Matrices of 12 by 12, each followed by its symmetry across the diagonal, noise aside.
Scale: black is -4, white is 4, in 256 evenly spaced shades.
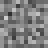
antisymmetric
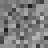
symmetric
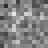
symmetric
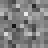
antisymmetric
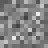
symmetric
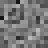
symmetric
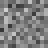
antisymmetric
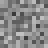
symmetric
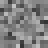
symmetric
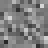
antisymmetric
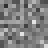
symmetric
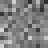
antisymmetric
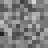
antisymmetric
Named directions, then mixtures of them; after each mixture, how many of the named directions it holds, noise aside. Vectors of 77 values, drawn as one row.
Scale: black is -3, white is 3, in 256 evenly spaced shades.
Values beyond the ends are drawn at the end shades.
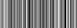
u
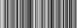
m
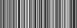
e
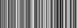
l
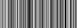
three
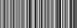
three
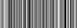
one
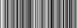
one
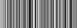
three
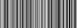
two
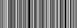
two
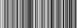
one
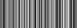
two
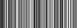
two
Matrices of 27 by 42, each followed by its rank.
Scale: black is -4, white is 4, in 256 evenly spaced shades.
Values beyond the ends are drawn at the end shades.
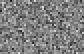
full rank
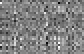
five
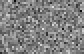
full rank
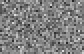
full rank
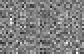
five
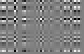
one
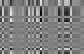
one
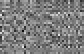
five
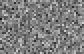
full rank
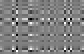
one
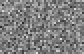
full rank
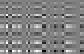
one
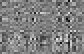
five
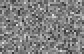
full rank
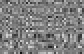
five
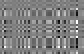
one
